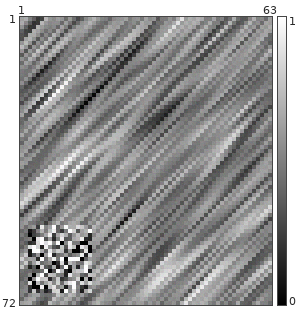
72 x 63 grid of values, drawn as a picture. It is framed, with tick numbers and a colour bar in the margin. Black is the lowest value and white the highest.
Slope: none. Roughest part: bottom left. Mirror symmetry: none. Odd patch: rougher, in the bottom left. Grain: diagonal, up to the right.
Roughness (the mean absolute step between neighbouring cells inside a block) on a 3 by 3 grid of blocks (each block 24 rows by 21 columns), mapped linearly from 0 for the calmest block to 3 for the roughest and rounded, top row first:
100 | 000 | 300
